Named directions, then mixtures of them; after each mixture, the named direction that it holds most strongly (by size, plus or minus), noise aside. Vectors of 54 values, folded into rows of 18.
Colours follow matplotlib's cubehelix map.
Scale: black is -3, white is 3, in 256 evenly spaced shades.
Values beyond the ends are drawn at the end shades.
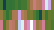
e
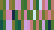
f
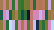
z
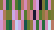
f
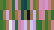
z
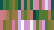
e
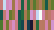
e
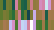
e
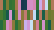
f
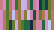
f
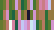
z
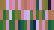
z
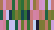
z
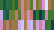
e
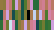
z
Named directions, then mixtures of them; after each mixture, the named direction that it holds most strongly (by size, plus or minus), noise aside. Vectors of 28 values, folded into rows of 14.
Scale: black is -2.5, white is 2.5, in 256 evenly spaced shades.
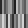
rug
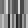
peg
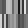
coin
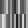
peg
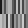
rug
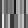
rug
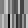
peg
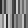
rug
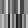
peg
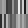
coin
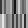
rug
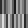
rug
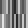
peg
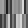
peg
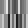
peg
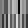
peg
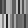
coin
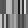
coin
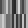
peg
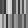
coin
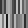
rug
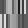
coin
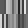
coin
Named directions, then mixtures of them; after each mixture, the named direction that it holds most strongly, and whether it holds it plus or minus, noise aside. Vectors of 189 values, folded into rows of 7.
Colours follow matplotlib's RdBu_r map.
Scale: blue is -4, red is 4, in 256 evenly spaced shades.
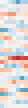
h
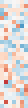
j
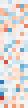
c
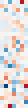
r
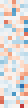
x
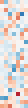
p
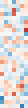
x, minus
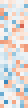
j, minus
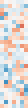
j, minus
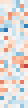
c, minus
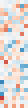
c, plus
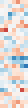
h, minus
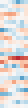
h, plus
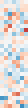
p, plus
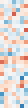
x, minus
